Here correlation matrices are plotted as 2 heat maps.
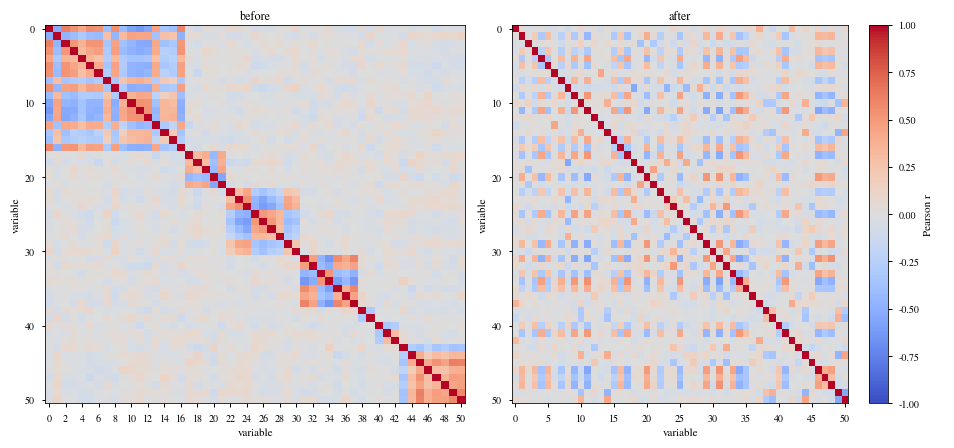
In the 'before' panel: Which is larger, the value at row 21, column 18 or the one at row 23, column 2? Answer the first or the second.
the first
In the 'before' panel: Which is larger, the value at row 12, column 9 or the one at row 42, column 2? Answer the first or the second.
the first
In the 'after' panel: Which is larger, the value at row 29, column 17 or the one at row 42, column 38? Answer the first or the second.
the second
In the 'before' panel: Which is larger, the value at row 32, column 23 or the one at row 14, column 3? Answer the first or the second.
the first
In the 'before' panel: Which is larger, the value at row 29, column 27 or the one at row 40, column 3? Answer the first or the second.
the second
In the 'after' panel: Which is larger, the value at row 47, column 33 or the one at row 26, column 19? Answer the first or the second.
the first
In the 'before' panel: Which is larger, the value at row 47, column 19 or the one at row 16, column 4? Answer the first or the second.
the second
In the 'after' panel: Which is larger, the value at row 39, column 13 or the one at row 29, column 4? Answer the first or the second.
the first
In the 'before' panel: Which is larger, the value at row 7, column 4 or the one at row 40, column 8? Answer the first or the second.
the second
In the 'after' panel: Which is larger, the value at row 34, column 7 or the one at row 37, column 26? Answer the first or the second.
the first
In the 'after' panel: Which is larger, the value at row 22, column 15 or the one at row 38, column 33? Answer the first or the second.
the first
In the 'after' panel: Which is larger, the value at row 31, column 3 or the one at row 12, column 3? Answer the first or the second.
the first
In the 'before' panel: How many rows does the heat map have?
51
